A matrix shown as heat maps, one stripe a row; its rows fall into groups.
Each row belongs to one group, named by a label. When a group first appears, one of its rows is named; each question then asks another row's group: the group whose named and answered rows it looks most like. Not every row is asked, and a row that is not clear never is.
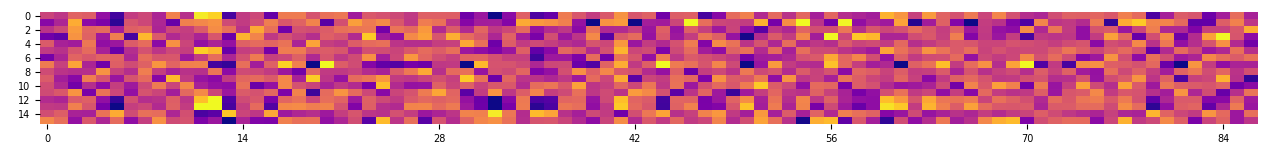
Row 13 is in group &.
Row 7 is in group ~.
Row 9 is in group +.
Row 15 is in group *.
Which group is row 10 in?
*
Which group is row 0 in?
&
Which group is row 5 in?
&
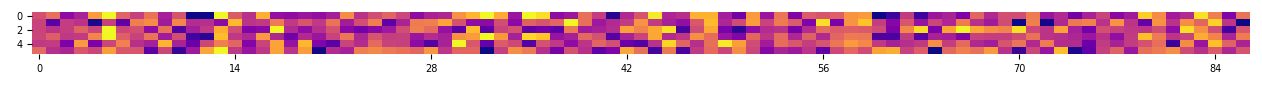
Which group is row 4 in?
+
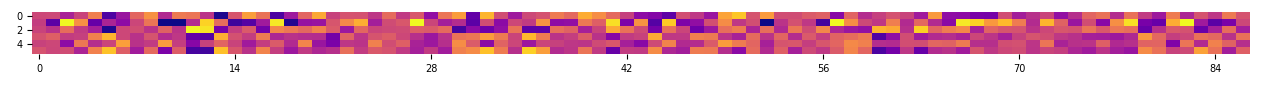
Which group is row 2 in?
&
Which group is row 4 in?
+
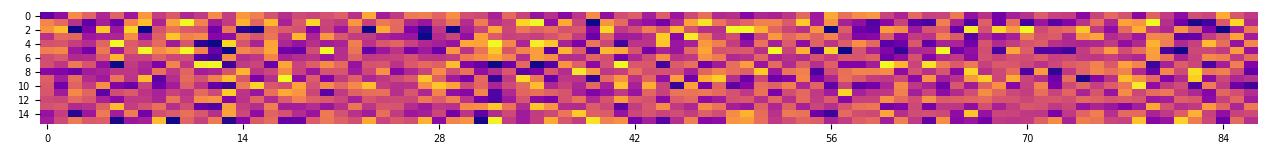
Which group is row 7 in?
&
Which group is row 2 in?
*
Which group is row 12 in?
&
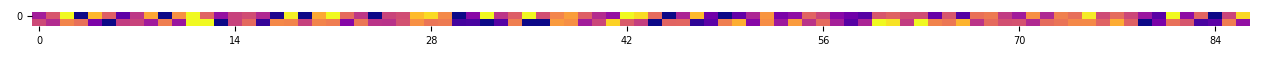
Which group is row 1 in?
&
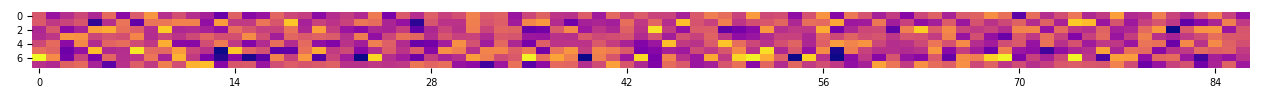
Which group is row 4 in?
+
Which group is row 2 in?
~
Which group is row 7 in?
&
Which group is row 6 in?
*
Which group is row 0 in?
*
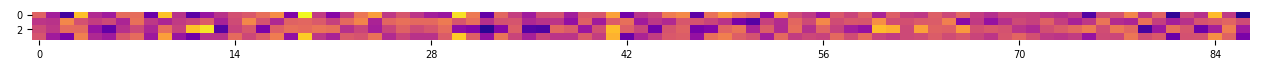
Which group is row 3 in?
+
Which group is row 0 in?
+
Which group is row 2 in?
&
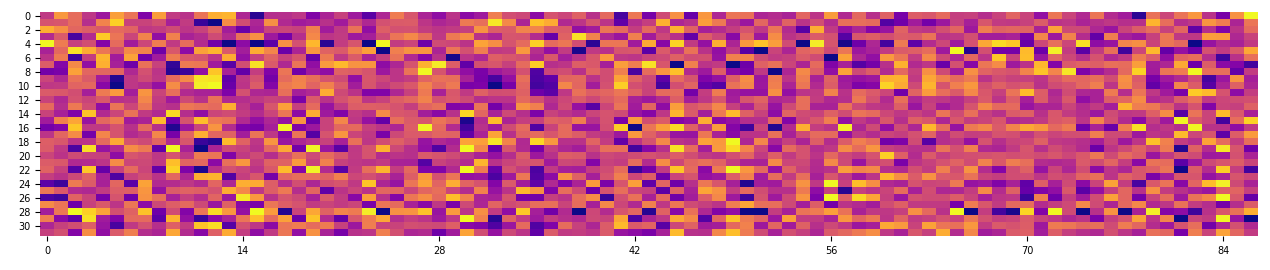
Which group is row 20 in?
&
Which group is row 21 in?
~
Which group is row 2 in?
*
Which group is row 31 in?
+
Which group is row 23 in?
&
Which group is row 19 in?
+
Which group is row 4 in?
*
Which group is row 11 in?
~
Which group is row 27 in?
*
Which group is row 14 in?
+
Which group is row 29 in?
+
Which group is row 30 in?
&
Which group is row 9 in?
&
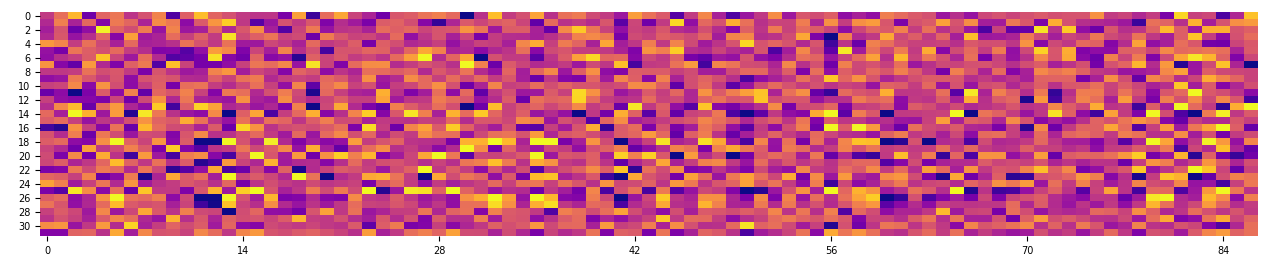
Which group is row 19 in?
+
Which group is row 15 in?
~
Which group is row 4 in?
*
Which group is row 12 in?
*
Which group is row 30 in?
*
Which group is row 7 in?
+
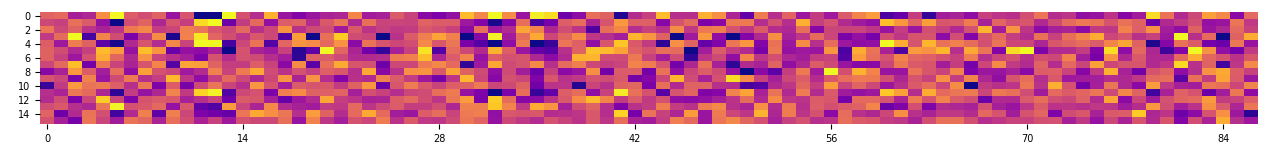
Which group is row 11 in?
&
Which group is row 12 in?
~
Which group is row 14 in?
+
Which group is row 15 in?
+
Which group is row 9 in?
+
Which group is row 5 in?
~
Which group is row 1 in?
&
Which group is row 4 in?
&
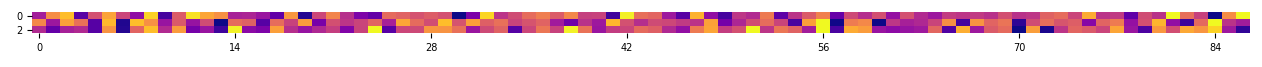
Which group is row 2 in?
*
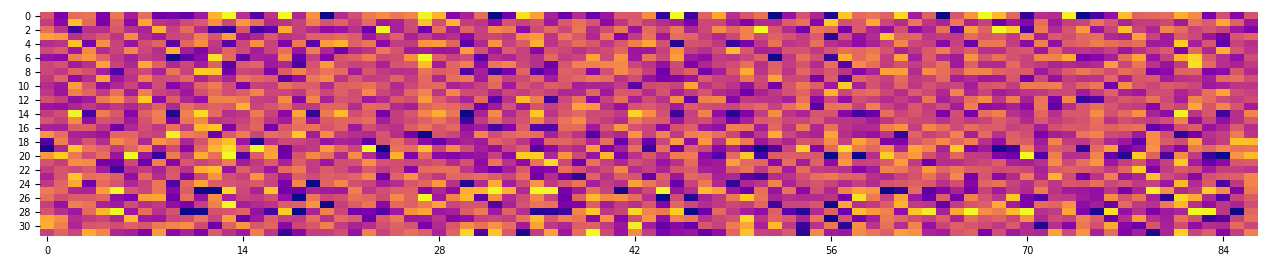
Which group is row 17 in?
~
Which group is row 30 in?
~
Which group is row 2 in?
*
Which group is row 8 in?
&
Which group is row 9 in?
~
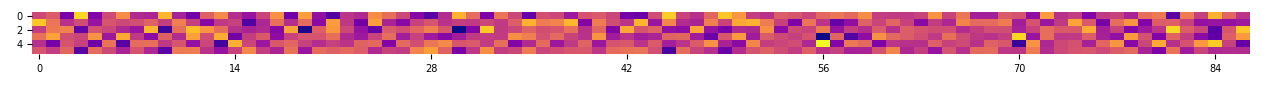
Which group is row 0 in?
+
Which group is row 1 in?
*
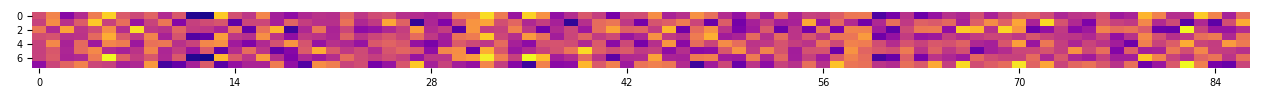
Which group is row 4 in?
+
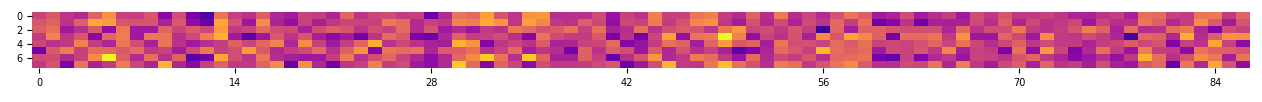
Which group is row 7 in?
+
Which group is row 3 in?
+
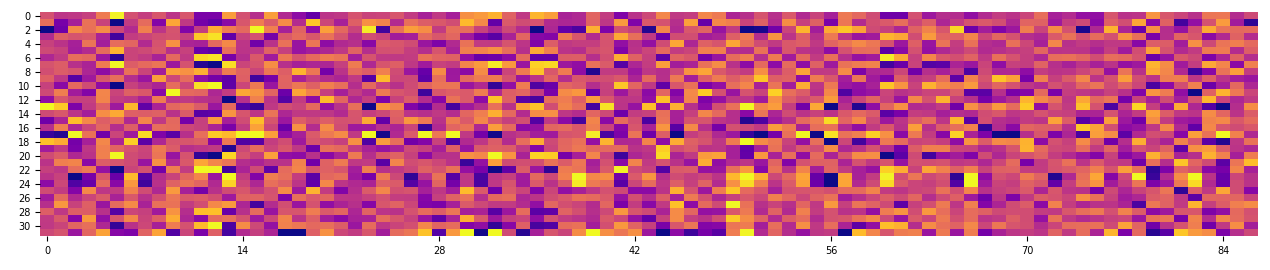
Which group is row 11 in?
~
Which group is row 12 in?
~
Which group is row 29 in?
+
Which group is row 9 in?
*
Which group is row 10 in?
&
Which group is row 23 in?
*
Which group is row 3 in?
&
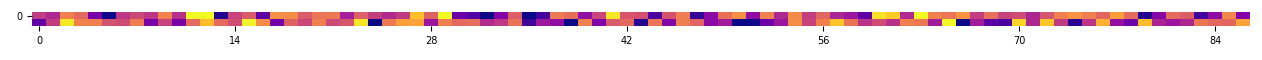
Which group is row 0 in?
&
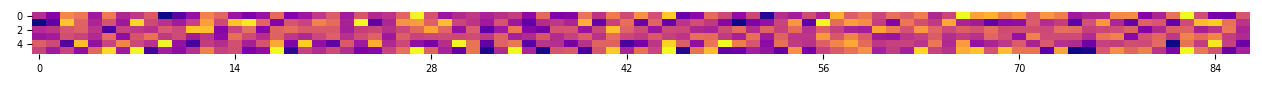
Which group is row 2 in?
&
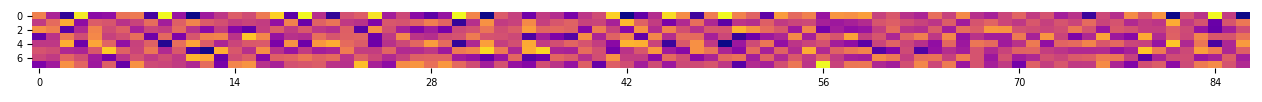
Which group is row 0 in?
+
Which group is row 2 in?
*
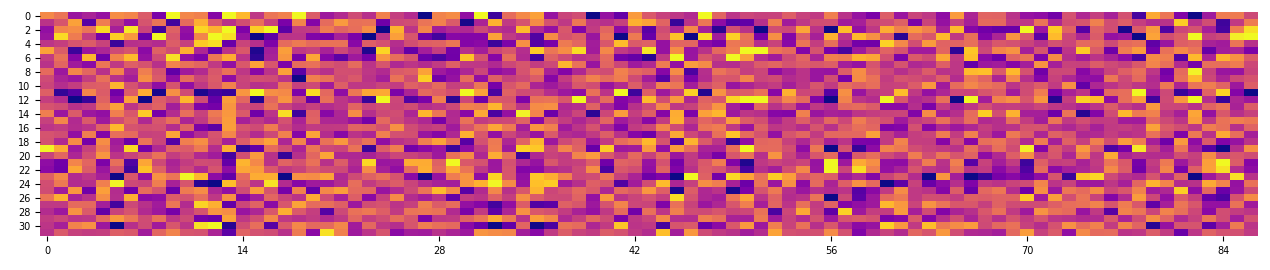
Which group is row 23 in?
~
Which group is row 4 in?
&
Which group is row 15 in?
+
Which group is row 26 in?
*
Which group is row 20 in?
~
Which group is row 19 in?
*
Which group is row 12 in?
*
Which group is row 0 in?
~
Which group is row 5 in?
*
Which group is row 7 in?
~
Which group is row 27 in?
&
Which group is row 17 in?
+
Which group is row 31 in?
~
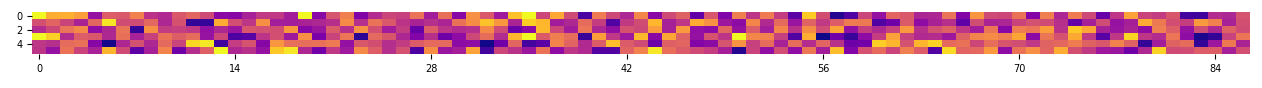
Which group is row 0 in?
*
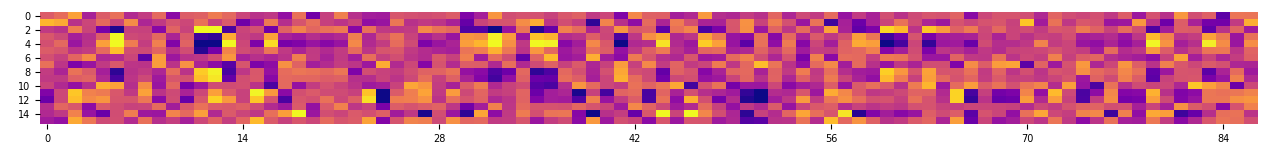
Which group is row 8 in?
&
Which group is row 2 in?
&
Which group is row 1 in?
*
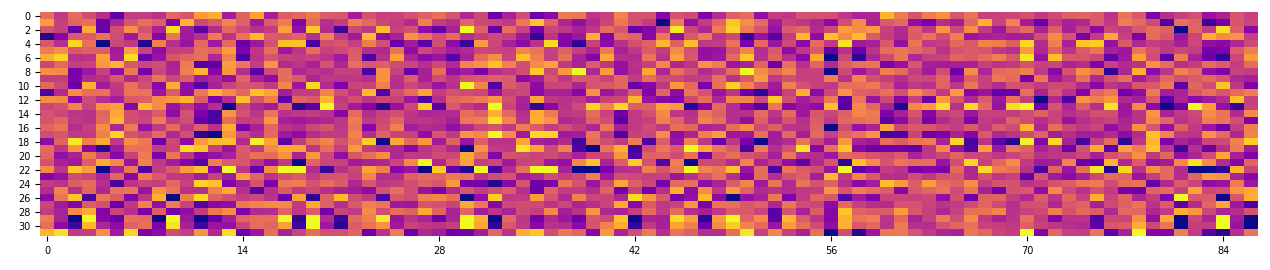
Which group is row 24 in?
&
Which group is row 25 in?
+
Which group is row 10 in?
+
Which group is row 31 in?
*
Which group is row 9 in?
*
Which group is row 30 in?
+
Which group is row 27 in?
+
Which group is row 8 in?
*
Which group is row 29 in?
+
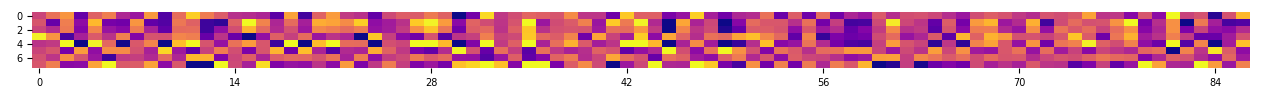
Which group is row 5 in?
+
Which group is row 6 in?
&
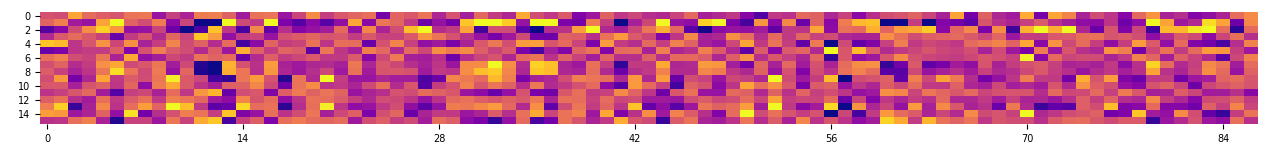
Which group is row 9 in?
~
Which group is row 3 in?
&
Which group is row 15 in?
&
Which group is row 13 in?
~
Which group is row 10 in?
~
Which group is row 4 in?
*
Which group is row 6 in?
*
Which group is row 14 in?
*
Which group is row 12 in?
~
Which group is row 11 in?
&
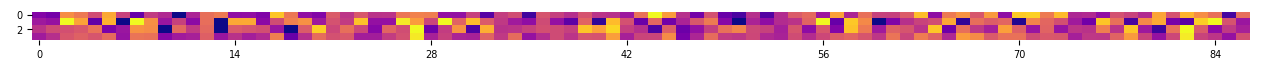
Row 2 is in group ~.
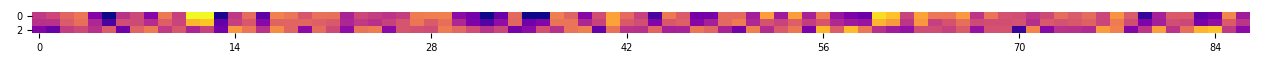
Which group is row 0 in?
&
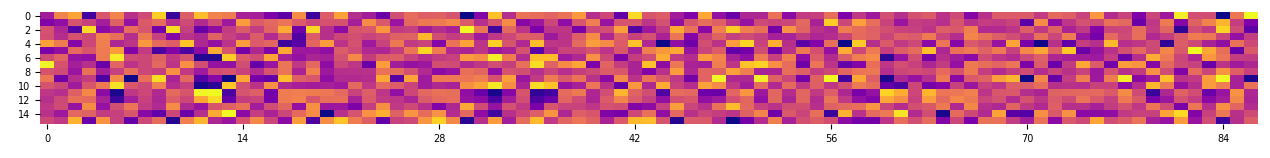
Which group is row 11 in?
&
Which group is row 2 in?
+
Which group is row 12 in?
&
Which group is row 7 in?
*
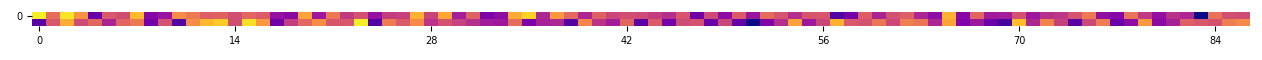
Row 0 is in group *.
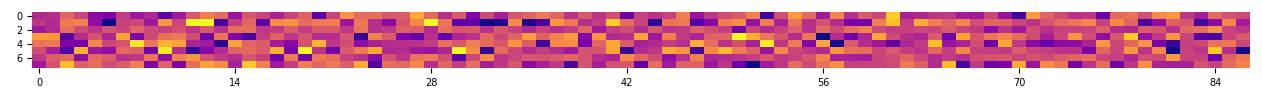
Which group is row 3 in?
*
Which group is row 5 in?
+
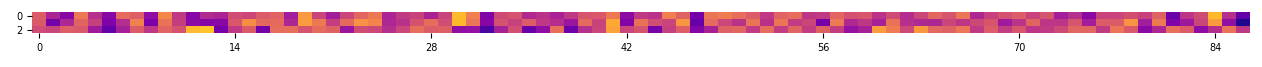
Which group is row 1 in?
+
